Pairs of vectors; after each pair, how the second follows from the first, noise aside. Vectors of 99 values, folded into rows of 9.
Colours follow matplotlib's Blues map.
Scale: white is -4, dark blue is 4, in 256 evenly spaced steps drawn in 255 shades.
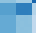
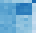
copied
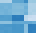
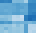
negated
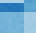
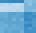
negated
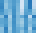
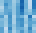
negated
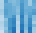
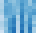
copied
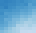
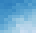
copied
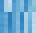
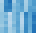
negated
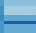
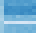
negated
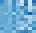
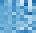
copied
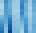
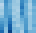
copied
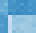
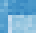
copied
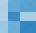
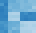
negated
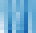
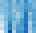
copied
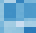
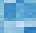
copied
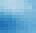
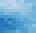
copied
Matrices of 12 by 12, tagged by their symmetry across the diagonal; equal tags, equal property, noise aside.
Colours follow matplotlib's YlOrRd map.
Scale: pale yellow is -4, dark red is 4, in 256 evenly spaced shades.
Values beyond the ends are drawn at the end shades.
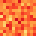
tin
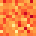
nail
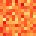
tin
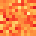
tin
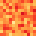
nail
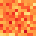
tin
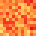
nail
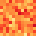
nail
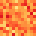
nail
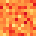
nail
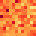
tin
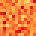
tin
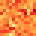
nail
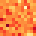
nail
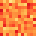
nail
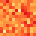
tin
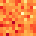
nail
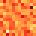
nail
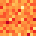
nail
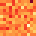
tin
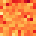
tin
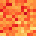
tin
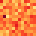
tin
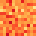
nail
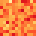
tin
